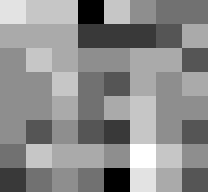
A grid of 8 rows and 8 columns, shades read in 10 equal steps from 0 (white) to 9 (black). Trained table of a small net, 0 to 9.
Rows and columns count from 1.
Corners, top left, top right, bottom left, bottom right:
1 5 7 6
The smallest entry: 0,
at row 7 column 6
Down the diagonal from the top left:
1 3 3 5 3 2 2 6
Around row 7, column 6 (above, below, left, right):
2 1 4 2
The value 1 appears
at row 1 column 1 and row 8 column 6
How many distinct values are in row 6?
4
